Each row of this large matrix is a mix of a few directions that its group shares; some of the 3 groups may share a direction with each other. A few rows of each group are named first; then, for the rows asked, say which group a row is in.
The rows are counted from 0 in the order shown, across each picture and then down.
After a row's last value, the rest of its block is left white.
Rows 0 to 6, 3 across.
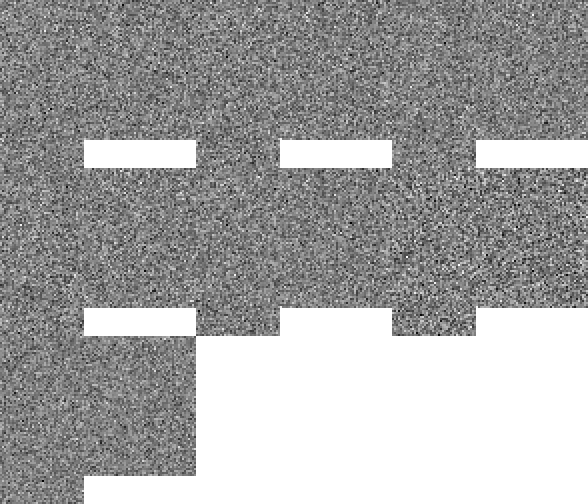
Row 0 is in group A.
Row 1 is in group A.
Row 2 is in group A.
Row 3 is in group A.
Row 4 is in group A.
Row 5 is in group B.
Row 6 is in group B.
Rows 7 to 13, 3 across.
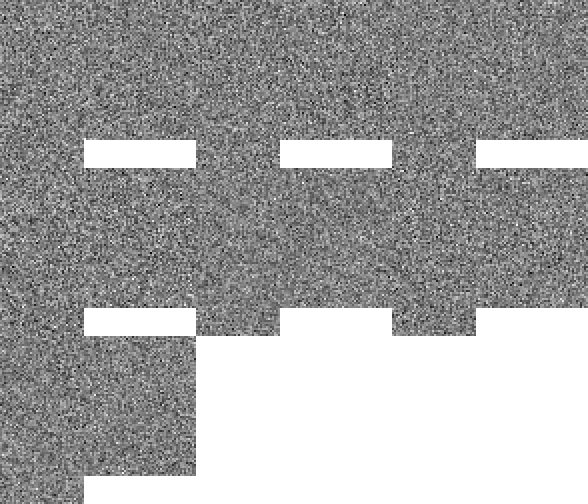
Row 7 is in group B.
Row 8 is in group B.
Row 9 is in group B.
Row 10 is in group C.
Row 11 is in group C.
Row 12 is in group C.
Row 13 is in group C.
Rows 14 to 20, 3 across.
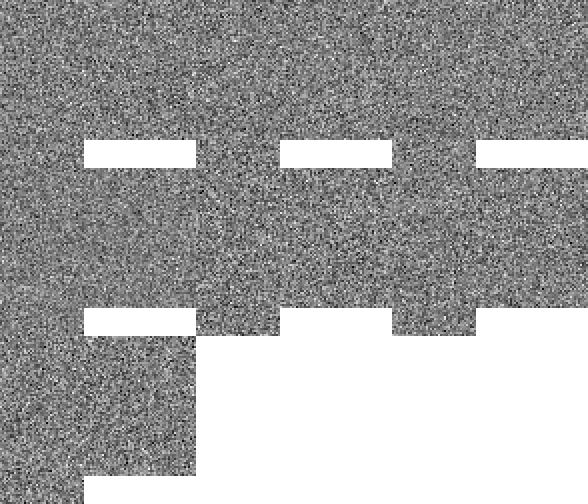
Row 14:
B
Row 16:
A
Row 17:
A
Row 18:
C
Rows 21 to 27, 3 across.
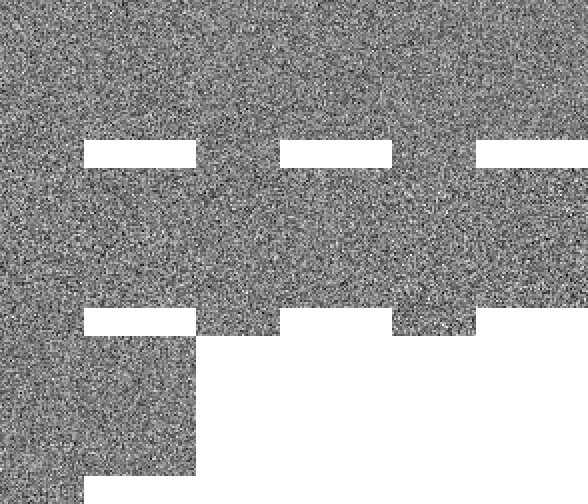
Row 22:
A
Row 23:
C
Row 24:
C
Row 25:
B
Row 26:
A
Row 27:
A
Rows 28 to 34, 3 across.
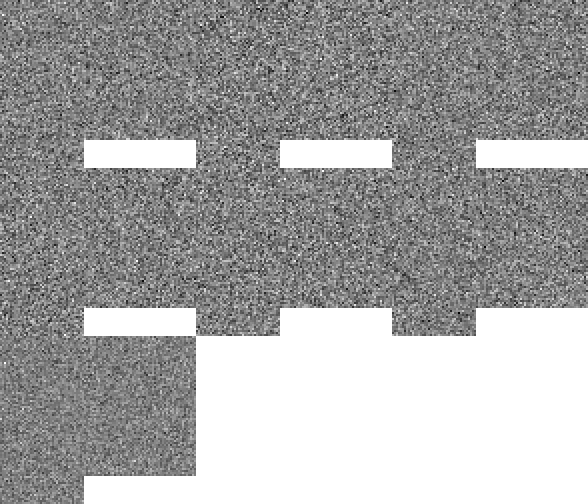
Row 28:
C
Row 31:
B
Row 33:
C
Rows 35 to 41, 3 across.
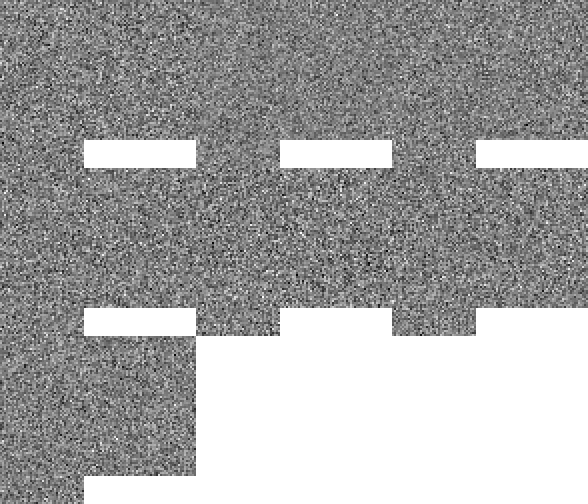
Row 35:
A
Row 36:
A
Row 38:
C
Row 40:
A
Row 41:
B
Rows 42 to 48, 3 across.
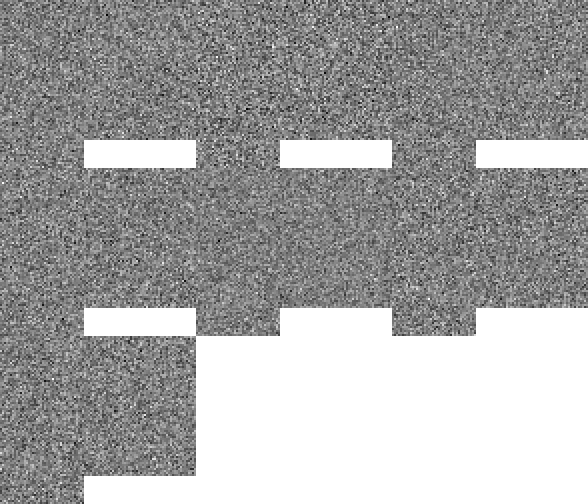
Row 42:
C
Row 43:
A
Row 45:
C
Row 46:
A
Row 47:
A
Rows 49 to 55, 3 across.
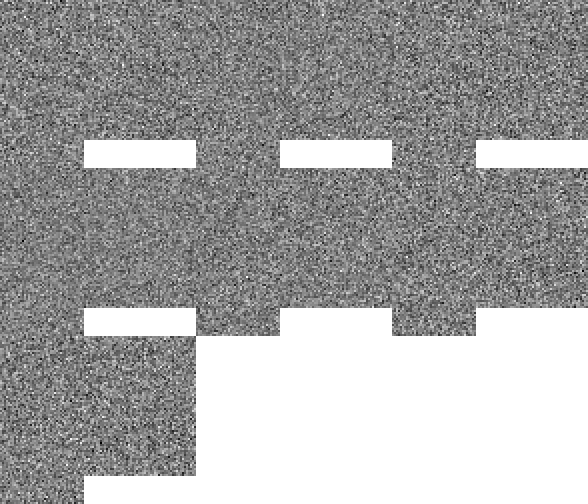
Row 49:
C
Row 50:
A
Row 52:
A
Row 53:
A
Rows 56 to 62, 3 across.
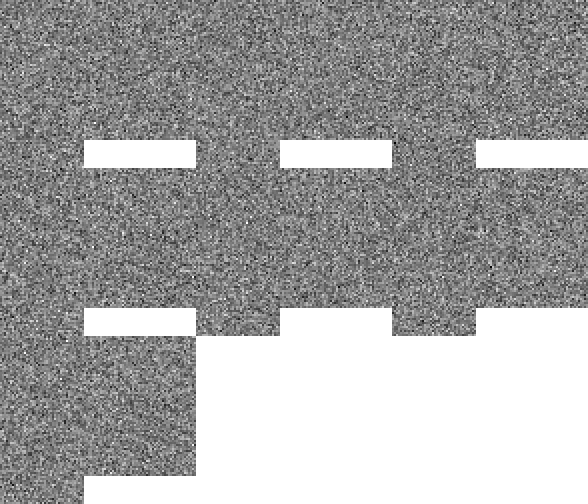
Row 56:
A
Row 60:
B
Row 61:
A
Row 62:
C
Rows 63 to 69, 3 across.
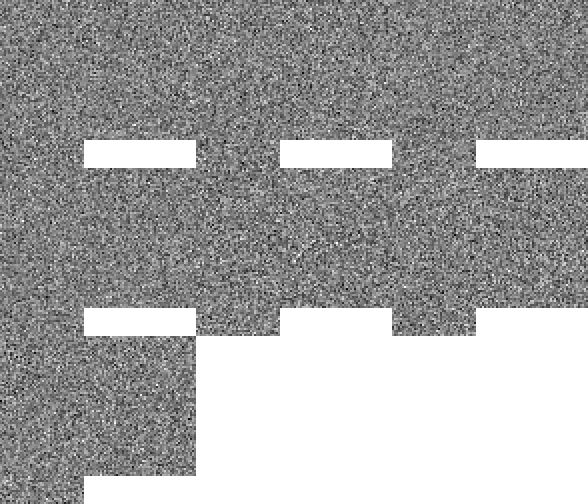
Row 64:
B
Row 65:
A
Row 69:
B
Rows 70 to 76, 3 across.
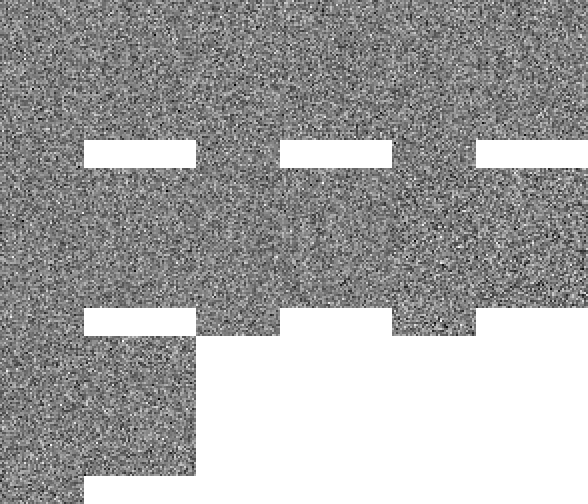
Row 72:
A
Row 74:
A
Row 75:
C
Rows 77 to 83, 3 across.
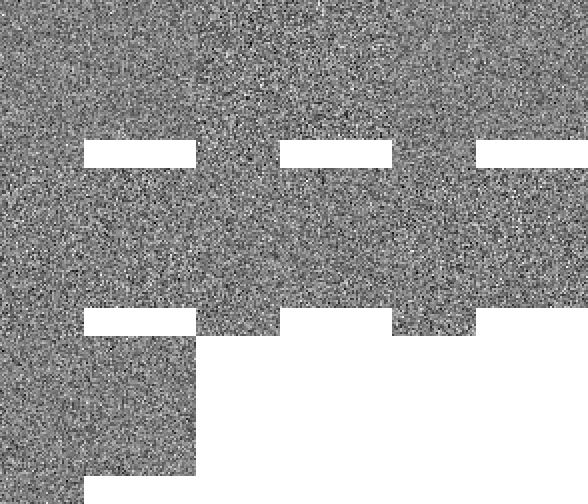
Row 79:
A
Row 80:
B
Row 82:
B
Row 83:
C
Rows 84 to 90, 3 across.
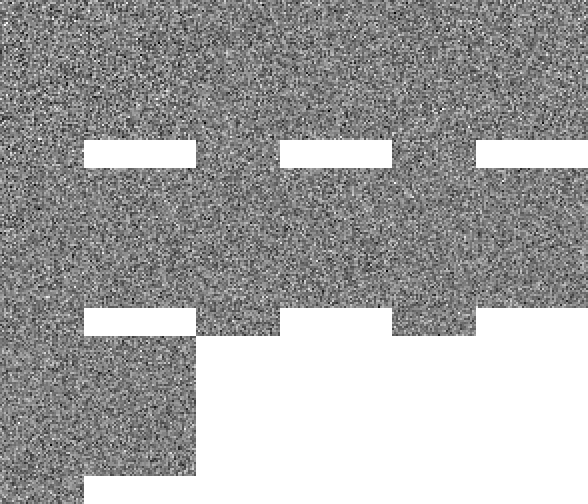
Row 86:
A
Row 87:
B
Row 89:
C
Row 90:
A
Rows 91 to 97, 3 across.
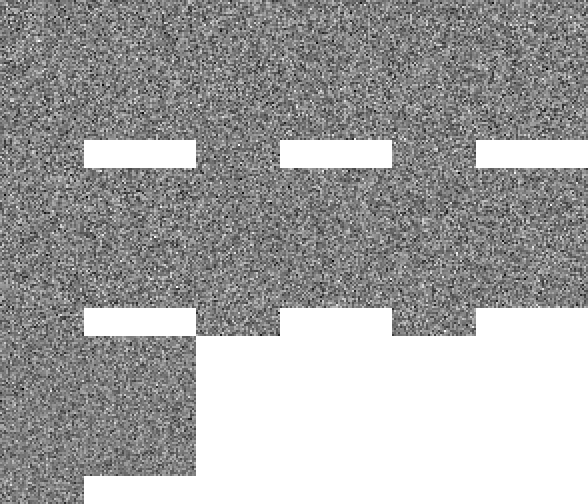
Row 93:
A
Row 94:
A
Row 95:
B
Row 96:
C
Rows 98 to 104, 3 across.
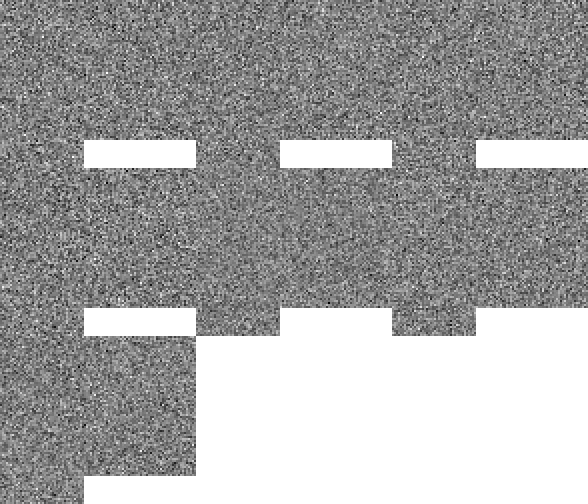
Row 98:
B
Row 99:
C
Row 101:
C
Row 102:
B
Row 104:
C
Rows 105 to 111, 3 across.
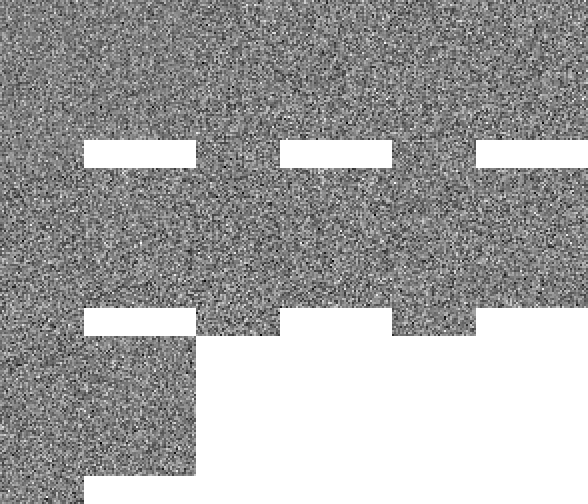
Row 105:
B
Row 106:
A
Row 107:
A
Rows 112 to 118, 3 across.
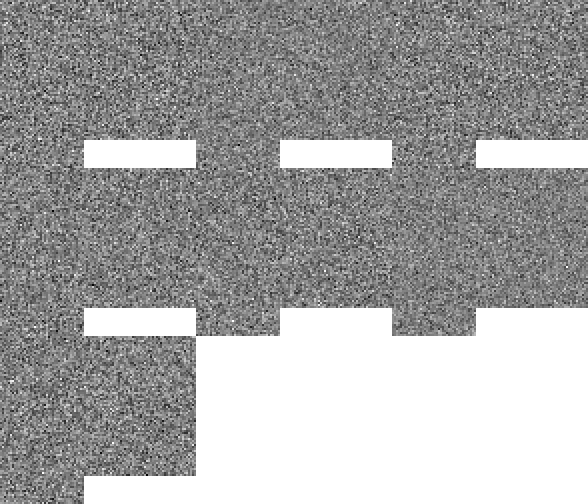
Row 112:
C
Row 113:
B
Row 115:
A
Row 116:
C
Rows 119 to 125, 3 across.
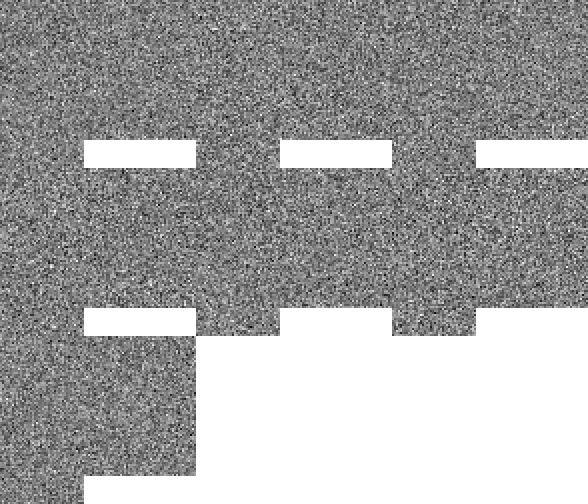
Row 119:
C
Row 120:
B
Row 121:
C
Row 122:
C
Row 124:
B
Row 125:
A
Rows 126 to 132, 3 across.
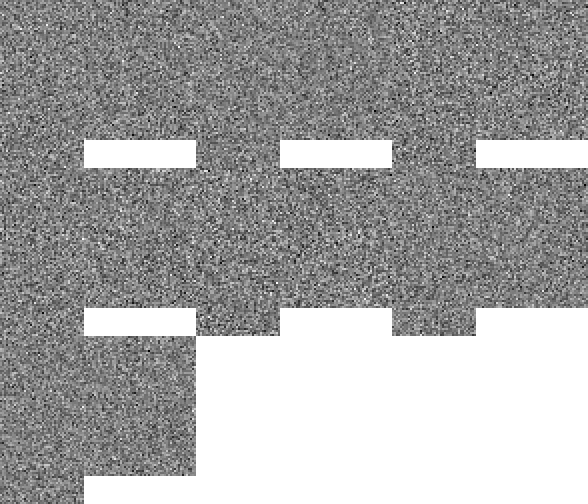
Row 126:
B
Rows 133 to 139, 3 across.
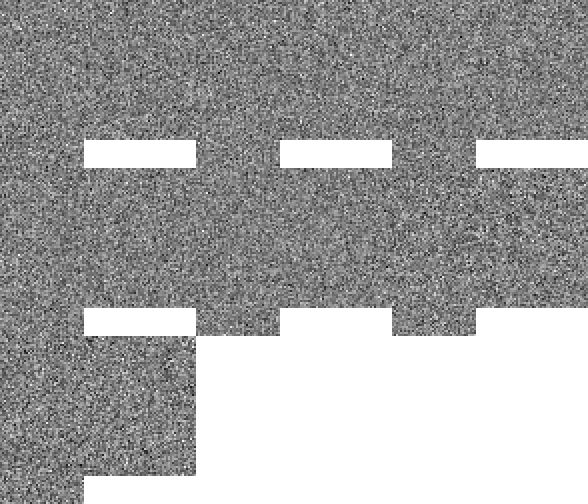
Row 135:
A
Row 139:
B
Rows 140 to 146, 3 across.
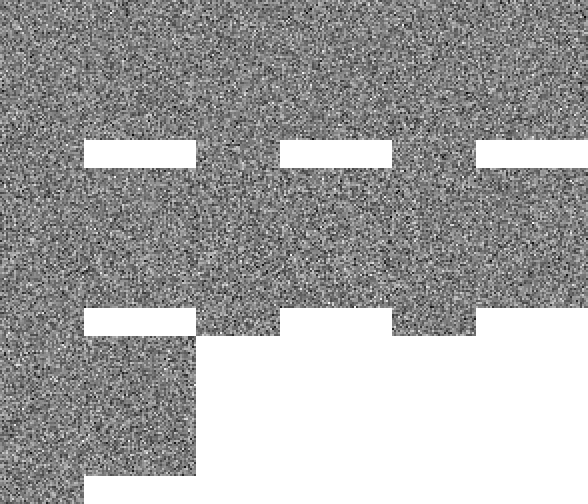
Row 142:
A
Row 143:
B
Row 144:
B
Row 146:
B
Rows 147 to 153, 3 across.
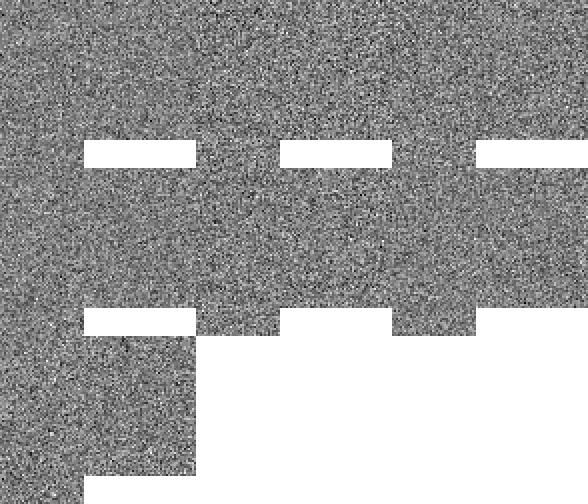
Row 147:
C
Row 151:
A
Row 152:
B
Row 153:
C
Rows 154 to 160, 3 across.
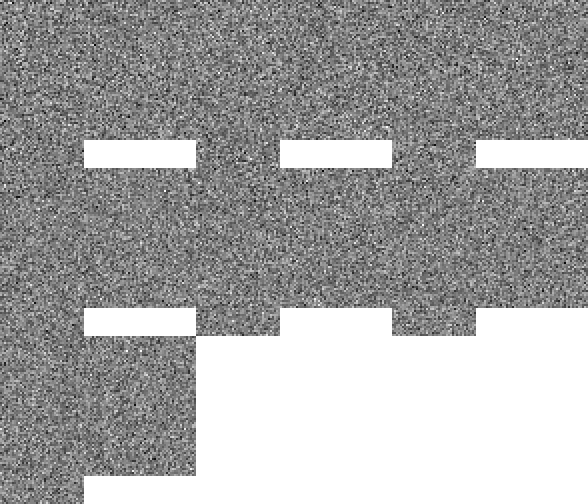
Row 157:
B
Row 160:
A
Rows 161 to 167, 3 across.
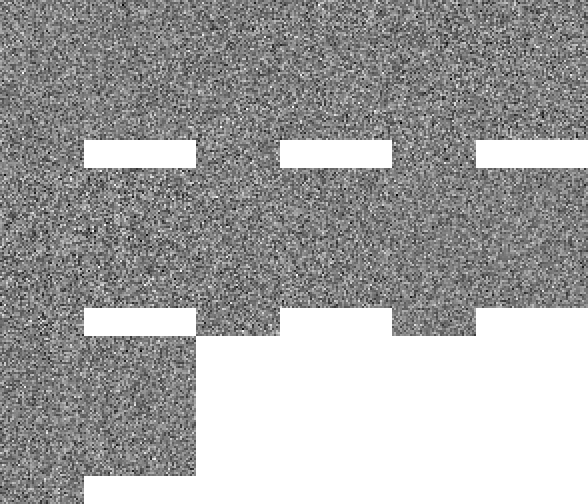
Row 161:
C
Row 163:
C
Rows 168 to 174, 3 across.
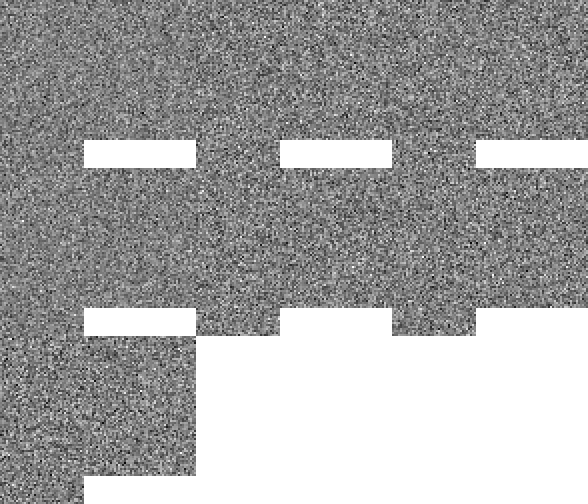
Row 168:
B
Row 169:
A
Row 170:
B
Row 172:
C
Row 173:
B
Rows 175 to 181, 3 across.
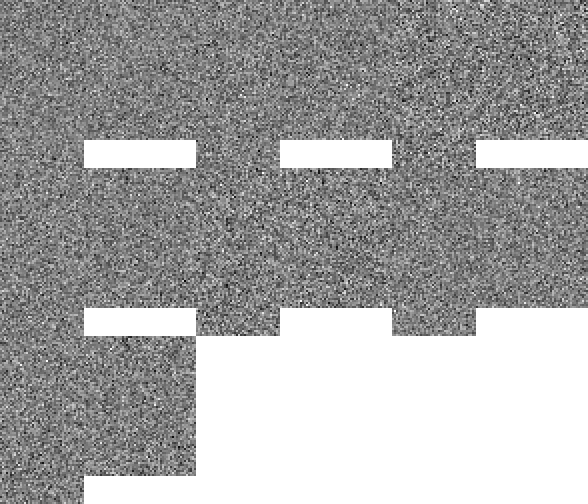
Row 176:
C
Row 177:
B
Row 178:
C
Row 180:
A
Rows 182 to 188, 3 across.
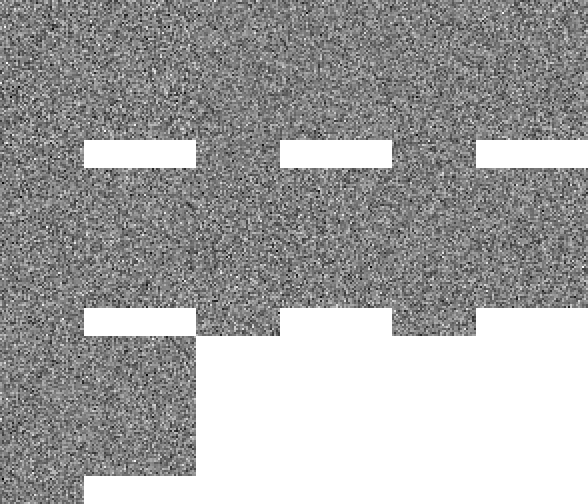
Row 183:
C
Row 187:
A
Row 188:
A
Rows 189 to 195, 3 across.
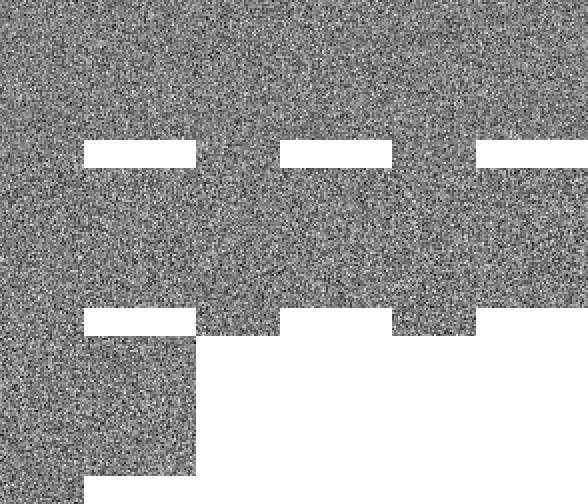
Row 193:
B
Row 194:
C
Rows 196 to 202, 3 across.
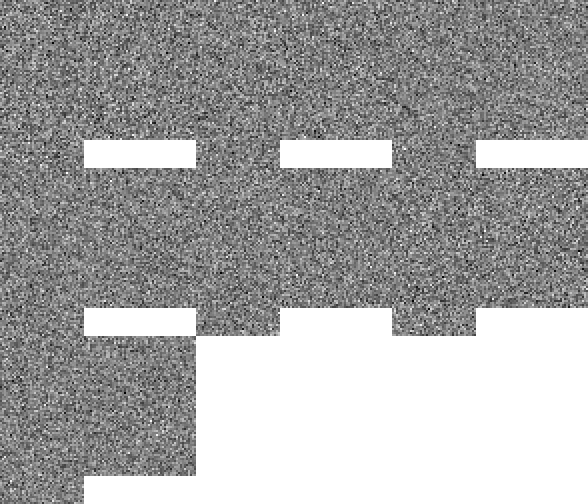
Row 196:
A
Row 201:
A
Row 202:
C
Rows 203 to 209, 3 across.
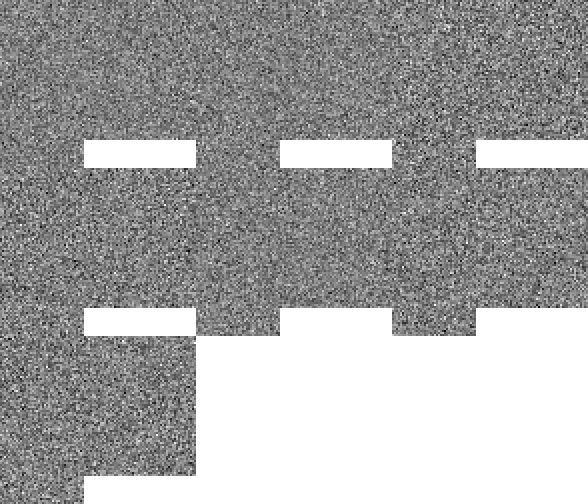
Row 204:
C
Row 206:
A
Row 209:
C
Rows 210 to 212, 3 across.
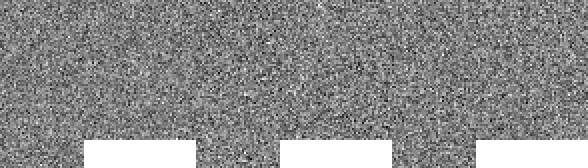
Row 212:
B
